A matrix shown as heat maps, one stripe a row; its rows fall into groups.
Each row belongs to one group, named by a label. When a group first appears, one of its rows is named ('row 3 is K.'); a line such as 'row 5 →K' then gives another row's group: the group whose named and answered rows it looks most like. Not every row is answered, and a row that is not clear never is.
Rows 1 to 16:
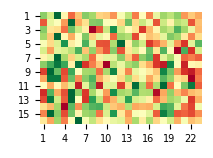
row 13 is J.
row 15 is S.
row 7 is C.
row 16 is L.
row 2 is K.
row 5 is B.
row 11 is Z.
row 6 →L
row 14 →K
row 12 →J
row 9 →S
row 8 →B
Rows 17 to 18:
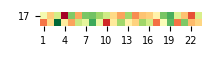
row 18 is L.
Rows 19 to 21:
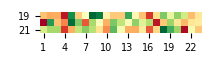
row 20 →J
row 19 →K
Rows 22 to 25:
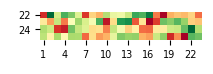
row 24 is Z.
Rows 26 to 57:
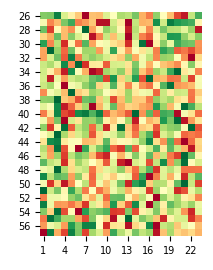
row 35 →L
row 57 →J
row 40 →L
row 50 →Z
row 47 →Z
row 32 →K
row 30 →Z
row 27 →Z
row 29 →Z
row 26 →B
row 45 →K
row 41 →K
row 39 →Z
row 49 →B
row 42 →C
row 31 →S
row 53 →Z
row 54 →K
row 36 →S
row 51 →B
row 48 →C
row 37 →K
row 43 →C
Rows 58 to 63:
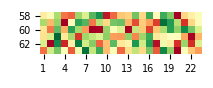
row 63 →L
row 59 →C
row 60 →Z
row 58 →L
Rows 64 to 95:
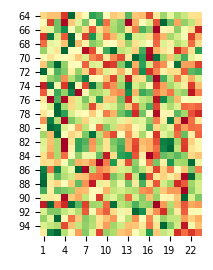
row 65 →L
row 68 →K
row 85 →Z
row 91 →J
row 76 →L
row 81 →L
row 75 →K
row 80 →S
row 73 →L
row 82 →C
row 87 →B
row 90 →Z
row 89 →B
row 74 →J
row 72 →B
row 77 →C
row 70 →Z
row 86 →B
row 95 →S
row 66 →C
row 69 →B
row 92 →B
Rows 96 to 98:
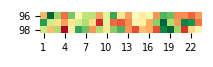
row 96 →S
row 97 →Z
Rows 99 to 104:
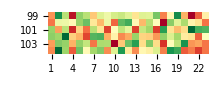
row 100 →C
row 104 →S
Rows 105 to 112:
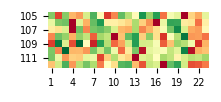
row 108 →J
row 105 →L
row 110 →K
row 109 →J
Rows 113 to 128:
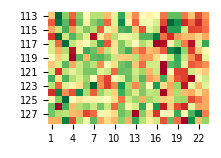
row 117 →B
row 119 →K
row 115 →C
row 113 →S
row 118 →C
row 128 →L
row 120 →C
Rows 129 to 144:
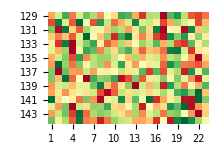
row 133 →L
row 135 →K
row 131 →L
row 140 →Z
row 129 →C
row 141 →B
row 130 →J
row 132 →C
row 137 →L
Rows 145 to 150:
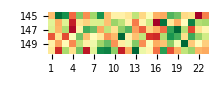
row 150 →K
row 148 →Z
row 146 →Z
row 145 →S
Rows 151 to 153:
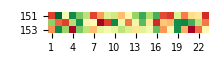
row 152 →Z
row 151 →J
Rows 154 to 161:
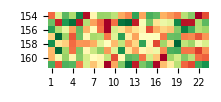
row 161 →B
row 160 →C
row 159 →S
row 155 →B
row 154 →K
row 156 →Z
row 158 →Z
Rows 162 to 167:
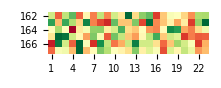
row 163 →B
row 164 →S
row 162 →B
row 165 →S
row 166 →J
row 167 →K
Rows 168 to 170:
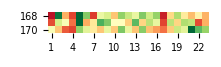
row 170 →Z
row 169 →K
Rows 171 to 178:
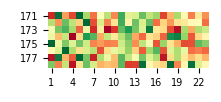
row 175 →B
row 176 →C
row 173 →B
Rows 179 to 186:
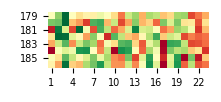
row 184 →C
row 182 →S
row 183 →C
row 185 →L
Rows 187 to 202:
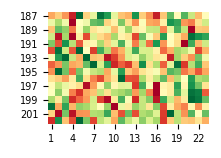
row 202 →J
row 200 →L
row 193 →B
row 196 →Z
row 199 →Z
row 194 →L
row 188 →S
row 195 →S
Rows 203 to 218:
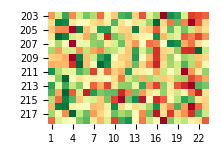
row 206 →S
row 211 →B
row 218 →C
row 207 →S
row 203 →C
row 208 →B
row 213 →B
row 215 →C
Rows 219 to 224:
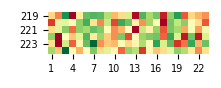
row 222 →L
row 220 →C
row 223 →L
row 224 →C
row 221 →L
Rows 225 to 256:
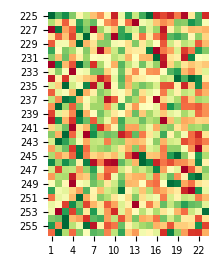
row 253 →L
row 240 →J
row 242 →K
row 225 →B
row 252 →Z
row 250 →B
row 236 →K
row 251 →K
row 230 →B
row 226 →Z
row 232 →J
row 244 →K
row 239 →K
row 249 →S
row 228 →C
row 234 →Z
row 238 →S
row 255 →B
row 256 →S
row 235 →B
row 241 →Z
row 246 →B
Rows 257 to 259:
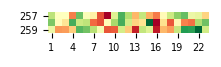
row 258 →B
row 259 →Z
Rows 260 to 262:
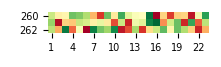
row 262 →K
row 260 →B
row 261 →L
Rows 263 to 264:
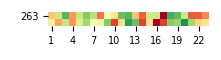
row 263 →C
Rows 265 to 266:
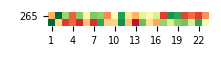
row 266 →Z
